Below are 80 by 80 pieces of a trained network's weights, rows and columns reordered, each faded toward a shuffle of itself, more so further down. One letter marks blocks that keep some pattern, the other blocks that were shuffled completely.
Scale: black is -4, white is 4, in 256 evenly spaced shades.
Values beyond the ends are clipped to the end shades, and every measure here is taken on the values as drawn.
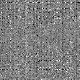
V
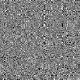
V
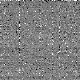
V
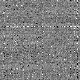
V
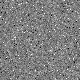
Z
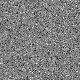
Z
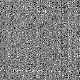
V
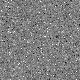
Z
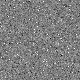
Z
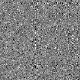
V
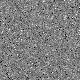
Z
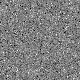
Z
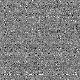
V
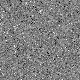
Z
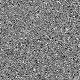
Z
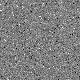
Z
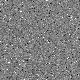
Z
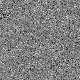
Z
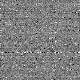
V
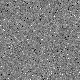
Z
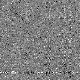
V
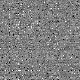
V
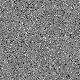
Z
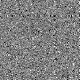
V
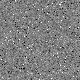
Z
